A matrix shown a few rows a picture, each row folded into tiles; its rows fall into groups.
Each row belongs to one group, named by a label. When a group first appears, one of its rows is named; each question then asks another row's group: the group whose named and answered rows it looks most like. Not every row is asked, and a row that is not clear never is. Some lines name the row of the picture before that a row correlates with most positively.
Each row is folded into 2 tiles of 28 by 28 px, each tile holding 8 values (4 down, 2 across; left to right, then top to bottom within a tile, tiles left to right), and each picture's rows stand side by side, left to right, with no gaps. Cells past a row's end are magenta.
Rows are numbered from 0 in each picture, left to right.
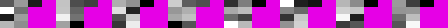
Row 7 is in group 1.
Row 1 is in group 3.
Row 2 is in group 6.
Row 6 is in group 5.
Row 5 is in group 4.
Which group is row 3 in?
5
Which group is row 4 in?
1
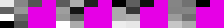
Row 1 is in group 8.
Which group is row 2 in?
8
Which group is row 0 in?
5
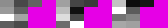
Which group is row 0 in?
3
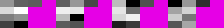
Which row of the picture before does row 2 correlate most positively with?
0
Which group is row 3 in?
1
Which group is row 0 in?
5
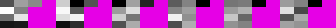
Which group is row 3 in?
1
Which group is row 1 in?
3
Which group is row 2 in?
1
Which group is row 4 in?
1
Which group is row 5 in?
6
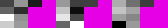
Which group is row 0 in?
8
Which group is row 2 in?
5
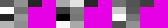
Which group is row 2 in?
3
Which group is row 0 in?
6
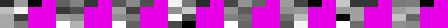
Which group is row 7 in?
1
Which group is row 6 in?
4
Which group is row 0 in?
1
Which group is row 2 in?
8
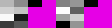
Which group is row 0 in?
5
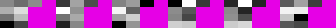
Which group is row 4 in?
8
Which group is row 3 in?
8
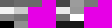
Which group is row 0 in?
5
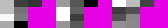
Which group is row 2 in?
4
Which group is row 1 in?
3
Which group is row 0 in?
3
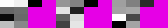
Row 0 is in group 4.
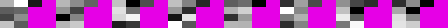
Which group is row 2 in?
3
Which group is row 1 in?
4
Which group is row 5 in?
6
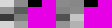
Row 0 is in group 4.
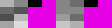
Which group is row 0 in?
4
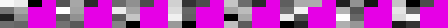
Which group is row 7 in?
3
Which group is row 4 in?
4
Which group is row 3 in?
3
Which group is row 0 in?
4
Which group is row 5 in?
5
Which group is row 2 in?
6
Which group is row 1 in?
6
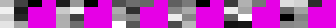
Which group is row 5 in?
4
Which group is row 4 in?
6
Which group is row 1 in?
1
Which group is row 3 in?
1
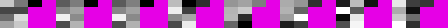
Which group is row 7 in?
3
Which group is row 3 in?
3
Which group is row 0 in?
4
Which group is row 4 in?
5
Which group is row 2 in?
1
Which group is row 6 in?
6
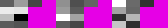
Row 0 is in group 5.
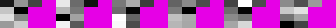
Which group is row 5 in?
5
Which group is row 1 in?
4
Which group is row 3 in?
8
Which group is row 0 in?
8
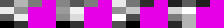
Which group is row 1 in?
5
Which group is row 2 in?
5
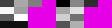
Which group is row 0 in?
6
